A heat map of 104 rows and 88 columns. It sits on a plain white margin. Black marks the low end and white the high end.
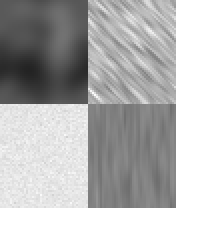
The table splits into 2 rows of 2 panels. Panel 1,1: low, smooth. Panel 1,2: high, slanting down to the right. Panel 2,1: very high, fine-grained, faint in contrast. Panel 2,2: middling, streaked downward, faint in contrast.
